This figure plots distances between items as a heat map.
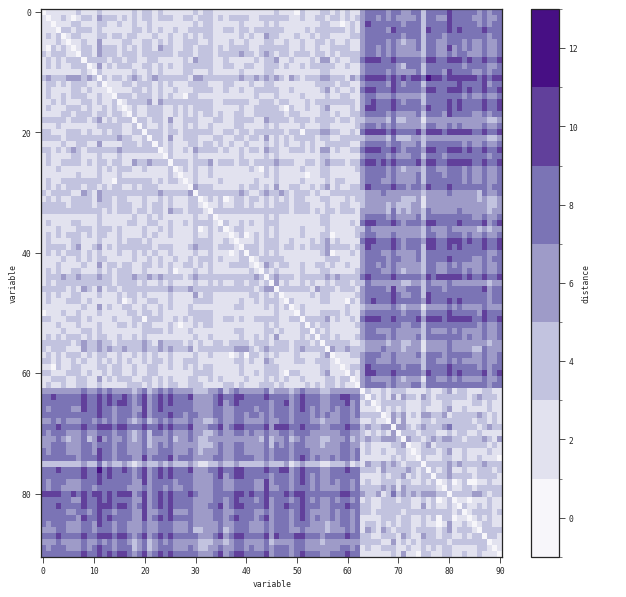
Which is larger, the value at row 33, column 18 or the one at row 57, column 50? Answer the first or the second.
the second
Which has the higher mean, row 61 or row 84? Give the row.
84
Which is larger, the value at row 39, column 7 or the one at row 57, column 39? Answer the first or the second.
the first
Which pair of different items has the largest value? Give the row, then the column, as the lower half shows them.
76, 11
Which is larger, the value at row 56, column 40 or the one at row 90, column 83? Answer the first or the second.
the first
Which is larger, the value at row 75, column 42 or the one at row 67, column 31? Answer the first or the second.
the second
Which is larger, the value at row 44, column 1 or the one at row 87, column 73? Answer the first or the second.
the first
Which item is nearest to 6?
1
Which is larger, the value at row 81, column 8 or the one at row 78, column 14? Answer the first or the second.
the first
